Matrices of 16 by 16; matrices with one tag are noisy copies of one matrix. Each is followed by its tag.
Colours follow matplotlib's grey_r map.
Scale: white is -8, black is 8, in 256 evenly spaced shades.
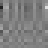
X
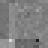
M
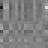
X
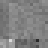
M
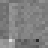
M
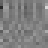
X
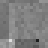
M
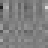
X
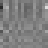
X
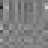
X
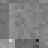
M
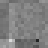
M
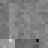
M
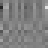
X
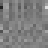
X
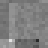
M
